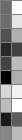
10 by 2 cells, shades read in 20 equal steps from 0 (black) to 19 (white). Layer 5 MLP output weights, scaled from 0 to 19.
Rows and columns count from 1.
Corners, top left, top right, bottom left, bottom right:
8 19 10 14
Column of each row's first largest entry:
2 2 2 2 2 2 2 2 2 2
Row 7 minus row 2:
8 1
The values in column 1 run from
0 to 16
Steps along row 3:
up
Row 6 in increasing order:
0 13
